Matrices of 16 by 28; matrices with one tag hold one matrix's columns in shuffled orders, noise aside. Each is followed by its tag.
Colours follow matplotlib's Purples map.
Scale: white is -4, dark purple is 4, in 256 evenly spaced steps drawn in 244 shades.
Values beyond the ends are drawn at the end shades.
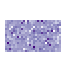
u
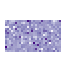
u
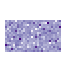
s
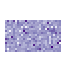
u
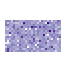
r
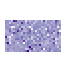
u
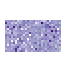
r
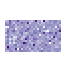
u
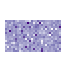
r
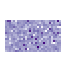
u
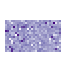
r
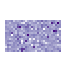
r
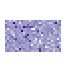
r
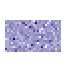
s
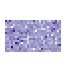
u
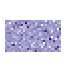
s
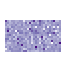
u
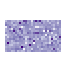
u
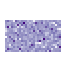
s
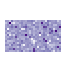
r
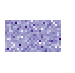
s
